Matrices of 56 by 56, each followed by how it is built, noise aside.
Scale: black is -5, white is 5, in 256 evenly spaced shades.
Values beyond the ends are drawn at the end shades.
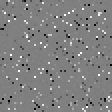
sparse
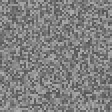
noise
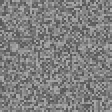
noise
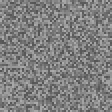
noise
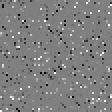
sparse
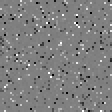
sparse
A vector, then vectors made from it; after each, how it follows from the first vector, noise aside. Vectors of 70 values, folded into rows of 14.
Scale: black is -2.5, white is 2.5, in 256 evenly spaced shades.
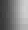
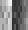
wrapped around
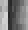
wrapped around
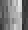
wrapped around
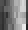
wrapped around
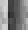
wrapped around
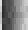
wrapped around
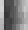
wrapped around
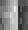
wrapped around
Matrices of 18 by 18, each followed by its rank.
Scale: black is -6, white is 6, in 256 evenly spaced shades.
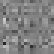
three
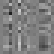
two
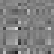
two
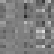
two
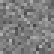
full rank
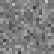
full rank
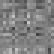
three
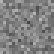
full rank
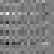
two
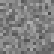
full rank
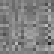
three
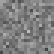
full rank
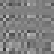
two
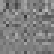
three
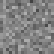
full rank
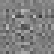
three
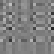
two
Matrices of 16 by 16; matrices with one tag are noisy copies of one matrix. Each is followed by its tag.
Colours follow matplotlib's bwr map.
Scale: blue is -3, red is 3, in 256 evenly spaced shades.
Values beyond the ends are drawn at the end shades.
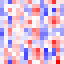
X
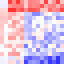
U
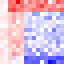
U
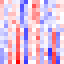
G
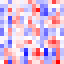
X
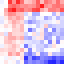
U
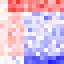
U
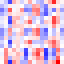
X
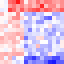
U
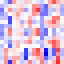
X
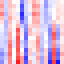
G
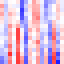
G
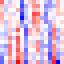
G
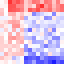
U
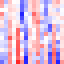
G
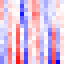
G
